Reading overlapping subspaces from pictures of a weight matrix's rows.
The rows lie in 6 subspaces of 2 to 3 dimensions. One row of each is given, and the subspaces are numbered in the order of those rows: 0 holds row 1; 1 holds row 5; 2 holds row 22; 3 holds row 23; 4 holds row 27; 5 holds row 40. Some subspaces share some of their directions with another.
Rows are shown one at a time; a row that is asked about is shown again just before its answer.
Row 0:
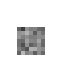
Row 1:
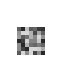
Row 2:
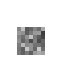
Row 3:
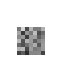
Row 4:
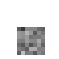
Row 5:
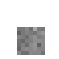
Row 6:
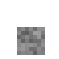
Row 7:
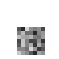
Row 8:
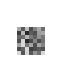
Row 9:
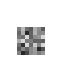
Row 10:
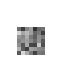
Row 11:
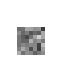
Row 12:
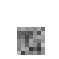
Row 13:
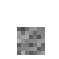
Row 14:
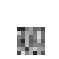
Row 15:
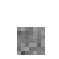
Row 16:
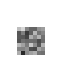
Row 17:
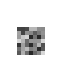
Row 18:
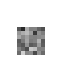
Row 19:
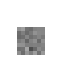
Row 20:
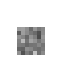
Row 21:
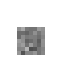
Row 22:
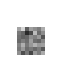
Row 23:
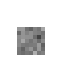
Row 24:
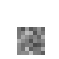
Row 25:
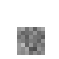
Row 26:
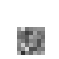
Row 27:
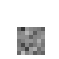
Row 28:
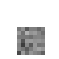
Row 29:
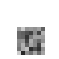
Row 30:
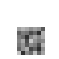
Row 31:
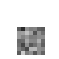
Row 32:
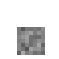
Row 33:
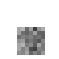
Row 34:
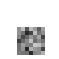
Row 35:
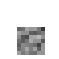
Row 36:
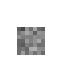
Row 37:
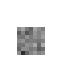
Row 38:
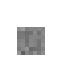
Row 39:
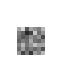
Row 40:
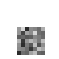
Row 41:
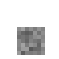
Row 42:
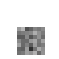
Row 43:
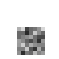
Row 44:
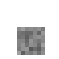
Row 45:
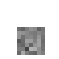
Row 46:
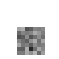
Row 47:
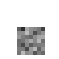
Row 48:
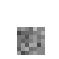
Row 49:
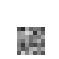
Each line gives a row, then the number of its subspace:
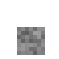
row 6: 3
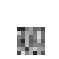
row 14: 3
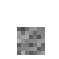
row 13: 0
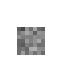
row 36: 1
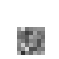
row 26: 4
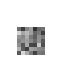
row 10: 1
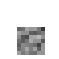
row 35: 4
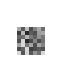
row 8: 5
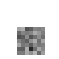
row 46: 5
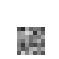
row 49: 2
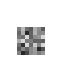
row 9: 1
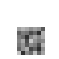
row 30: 3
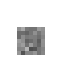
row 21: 2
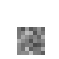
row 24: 2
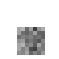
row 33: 1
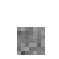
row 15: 1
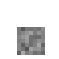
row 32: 4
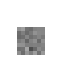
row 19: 5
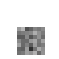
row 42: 5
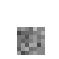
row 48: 1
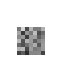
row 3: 5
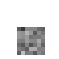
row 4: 0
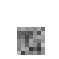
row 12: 4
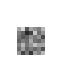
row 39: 2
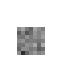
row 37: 1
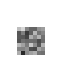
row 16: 0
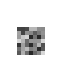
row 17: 0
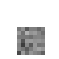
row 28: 5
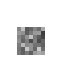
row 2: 4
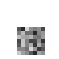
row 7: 5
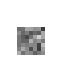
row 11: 3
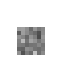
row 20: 3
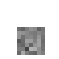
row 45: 2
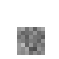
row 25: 1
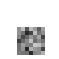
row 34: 2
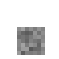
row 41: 3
